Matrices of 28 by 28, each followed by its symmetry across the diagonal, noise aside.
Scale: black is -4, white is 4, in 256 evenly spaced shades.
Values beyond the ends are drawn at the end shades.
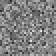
symmetric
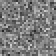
symmetric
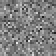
antisymmetric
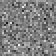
antisymmetric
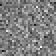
neither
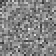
symmetric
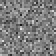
neither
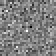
antisymmetric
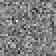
neither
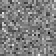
neither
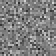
antisymmetric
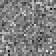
symmetric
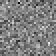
neither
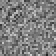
symmetric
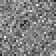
symmetric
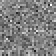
neither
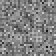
symmetric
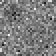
symmetric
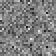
symmetric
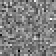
antisymmetric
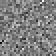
antisymmetric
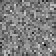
symmetric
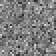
neither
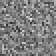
antisymmetric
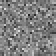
antisymmetric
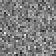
neither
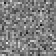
neither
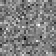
antisymmetric
